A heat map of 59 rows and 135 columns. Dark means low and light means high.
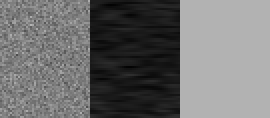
It is made of 1 by 3 panels. Panel 1,1: middling, fine-grained. Panel 1,2: very low, streaked across, faint in contrast. Panel 1,3: high, flat.
